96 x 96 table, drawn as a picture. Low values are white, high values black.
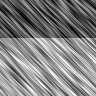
Seam: horizontal, 40% of the way down, the top part higher. Average level on the scale: 50%. Grain: diagonal, down to the right.
